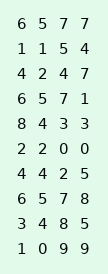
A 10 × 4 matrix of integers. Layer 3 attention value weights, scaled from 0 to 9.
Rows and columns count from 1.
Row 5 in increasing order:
3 3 4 8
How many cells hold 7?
5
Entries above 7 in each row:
0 0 0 0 1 0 0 1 1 2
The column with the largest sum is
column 3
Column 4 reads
7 4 7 1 3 0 5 8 5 9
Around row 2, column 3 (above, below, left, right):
7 4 1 4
